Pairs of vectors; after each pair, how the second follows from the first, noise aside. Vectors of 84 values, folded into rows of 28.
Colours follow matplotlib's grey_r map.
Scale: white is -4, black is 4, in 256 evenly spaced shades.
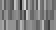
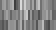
sign-scrambled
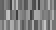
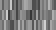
sign-scrambled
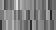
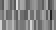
sign-scrambled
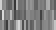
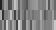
sign-scrambled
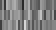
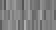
shrunk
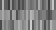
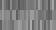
shrunk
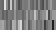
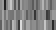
sign-scrambled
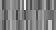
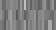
shrunk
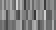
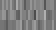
shrunk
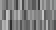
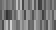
sign-scrambled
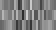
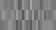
shrunk
